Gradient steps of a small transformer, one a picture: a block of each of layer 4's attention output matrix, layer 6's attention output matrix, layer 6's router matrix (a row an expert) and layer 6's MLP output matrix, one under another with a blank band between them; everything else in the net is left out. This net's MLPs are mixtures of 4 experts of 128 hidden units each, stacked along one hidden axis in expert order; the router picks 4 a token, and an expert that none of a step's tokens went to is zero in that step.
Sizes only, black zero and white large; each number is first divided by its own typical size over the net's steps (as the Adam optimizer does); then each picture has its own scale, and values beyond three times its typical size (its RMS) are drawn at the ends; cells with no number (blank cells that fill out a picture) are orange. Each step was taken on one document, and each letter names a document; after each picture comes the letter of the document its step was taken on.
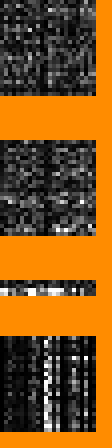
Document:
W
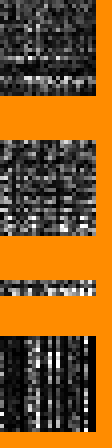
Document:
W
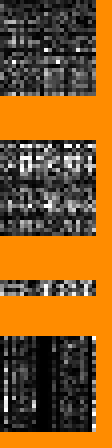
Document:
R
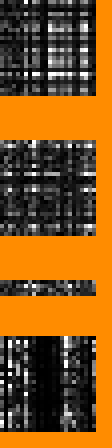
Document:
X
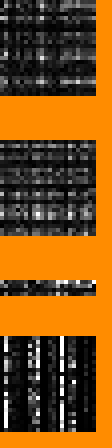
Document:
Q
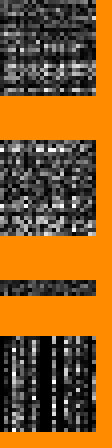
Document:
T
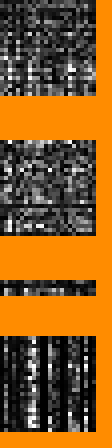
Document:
W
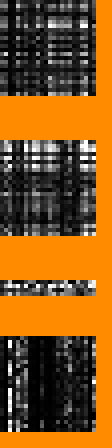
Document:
X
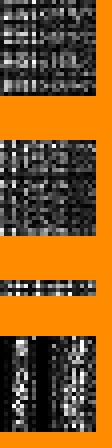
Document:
R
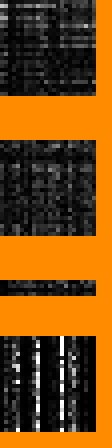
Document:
Q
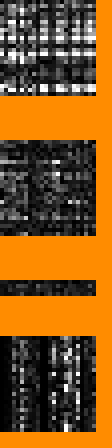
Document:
T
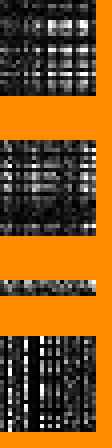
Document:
X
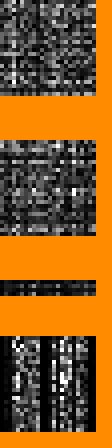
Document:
T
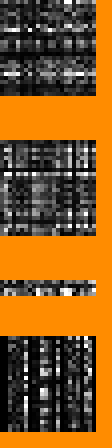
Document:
X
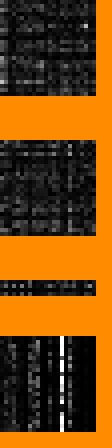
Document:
Q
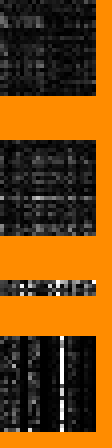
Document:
Q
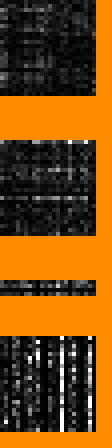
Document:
Q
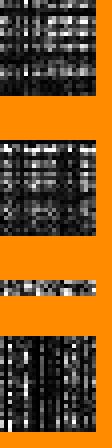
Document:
X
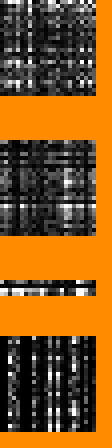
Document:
W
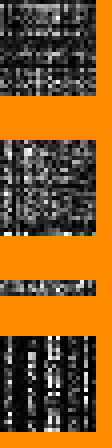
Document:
W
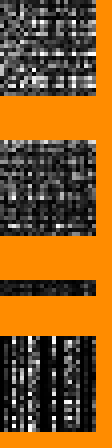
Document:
T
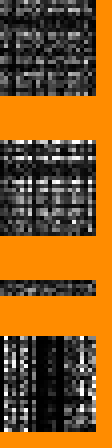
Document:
R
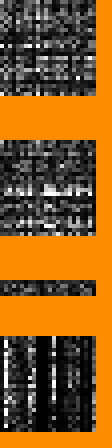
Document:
T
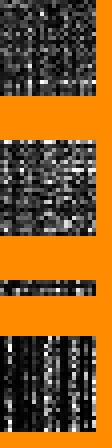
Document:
W
